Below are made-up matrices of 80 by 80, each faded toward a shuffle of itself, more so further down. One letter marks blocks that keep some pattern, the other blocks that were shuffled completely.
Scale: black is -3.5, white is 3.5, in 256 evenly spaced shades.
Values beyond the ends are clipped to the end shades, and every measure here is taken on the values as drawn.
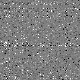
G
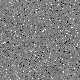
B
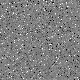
B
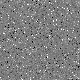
B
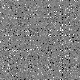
G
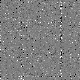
G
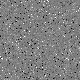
B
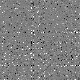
G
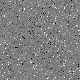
B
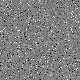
B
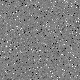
B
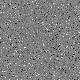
B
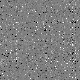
G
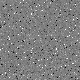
B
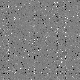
G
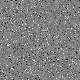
B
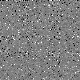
G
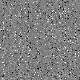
G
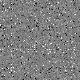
G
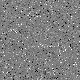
B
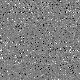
G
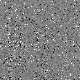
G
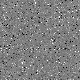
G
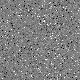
B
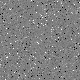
B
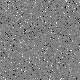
B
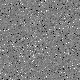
B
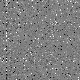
G
